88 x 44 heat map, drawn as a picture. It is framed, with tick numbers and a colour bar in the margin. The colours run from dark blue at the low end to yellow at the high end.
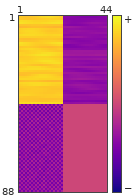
It is made of 2 by 2 panels. Panel 1,1: very high, streaked across, faint in contrast. Panel 1,2: low, streaked across, faint in contrast. Panel 2,1: low, checkered. Panel 2,2: middling, flat.
